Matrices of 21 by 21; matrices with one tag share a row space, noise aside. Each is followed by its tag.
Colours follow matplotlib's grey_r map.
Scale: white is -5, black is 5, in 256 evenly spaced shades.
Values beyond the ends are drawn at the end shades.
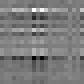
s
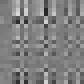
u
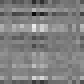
s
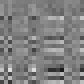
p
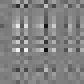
u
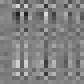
u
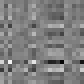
p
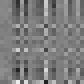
u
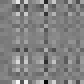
u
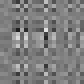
u
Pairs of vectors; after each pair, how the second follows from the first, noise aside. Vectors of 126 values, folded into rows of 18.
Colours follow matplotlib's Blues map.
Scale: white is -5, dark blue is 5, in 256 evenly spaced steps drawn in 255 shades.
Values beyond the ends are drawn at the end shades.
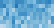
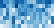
scaled up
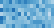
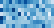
scaled up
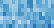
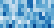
scaled up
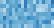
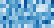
scaled up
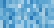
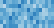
sign-scrambled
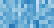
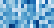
scaled up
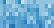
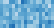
sign-scrambled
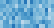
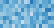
sign-scrambled
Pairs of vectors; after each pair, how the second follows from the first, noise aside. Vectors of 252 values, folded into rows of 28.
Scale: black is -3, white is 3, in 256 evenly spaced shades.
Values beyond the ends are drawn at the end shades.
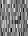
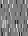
partly zeroed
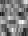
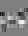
partly zeroed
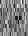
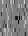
partly zeroed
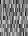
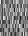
negated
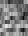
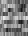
wrapped around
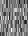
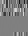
partly zeroed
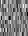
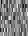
negated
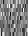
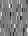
partly zeroed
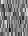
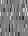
partly zeroed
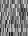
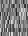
negated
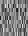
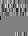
partly zeroed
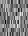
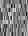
wrapped around
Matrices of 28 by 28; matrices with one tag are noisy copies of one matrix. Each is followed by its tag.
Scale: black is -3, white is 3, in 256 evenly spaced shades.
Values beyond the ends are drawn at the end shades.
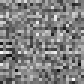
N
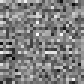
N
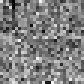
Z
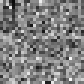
Z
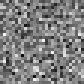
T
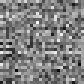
N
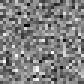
T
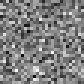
T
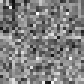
Z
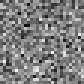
T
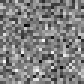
T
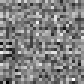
N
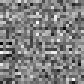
N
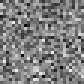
T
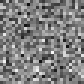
T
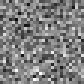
T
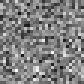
T
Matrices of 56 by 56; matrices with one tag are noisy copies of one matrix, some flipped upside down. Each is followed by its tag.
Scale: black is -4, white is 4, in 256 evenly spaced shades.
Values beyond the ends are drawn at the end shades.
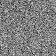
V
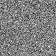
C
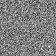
C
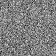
V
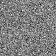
C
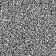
V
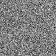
C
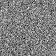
V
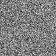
C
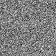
C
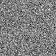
C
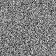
V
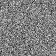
V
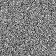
V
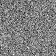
V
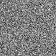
C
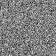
V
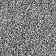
V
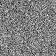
V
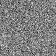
V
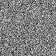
V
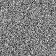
V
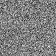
C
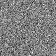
V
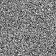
C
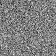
V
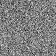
V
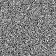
V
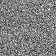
C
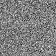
C
